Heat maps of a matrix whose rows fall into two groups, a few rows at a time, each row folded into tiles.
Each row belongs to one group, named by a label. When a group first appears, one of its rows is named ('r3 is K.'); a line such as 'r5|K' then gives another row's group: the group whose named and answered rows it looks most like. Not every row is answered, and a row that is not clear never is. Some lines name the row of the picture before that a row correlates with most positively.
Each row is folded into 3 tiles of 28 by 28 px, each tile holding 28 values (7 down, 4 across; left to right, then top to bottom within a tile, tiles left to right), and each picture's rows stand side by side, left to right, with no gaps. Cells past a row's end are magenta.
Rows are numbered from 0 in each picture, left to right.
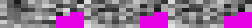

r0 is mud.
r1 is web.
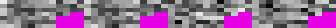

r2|mud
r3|mud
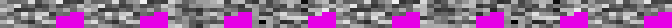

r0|web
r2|mud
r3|mud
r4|web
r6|mud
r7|web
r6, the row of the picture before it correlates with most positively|2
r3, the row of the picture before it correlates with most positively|2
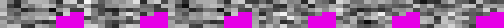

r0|mud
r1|mud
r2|mud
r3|web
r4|mud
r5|web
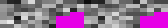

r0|web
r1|web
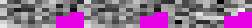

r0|web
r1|web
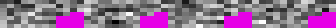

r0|web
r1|mud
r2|mud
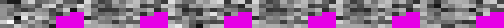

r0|web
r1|mud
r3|mud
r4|mud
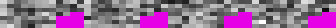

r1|mud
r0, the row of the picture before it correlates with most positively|2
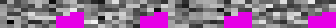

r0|mud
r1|web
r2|mud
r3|web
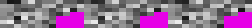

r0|web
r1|web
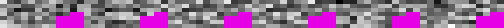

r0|web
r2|web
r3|web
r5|mud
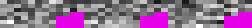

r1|web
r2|mud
